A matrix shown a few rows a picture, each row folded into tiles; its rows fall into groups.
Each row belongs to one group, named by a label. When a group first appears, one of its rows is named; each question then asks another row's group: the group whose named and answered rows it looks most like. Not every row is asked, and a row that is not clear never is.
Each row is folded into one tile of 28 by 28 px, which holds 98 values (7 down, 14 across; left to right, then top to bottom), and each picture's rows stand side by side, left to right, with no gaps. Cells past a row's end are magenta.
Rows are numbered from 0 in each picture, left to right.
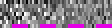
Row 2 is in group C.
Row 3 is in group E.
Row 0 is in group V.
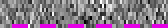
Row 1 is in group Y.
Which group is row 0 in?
C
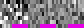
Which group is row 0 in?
V
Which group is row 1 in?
E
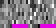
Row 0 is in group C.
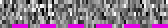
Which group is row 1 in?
E
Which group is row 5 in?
E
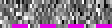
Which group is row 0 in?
V
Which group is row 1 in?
Y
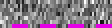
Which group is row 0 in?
V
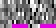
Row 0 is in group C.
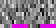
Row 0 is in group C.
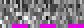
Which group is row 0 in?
V
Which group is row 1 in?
V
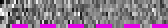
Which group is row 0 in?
C
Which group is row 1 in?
C
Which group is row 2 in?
C
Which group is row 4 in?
E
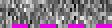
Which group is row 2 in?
V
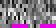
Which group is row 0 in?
Y
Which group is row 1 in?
V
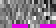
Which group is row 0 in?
C
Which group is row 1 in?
V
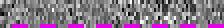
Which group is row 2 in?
E
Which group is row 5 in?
V
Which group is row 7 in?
C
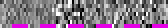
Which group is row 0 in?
Y
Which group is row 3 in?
E
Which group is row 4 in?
Y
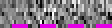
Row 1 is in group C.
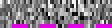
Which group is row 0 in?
C
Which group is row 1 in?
E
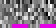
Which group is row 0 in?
V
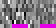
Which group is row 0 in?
C
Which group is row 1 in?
Y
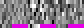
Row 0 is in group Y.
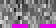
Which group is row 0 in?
V
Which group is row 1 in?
V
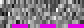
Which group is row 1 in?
V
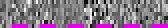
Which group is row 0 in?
Y
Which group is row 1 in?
C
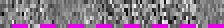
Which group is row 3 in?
V
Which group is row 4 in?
E
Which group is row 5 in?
E
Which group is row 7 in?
Y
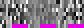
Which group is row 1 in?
Y
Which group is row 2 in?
E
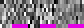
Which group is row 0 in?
Y
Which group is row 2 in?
E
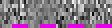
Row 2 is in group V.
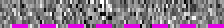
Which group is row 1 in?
C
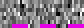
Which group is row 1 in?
Y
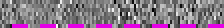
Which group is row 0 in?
E
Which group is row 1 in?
Y
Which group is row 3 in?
Y
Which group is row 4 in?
C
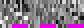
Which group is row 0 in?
V
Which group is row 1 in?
Y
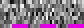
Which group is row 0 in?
E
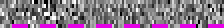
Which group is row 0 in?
C
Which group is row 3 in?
Y
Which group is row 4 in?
Y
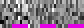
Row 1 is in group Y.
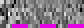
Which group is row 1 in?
C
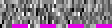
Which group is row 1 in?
Y
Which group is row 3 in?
E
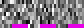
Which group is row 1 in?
Y
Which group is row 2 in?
E
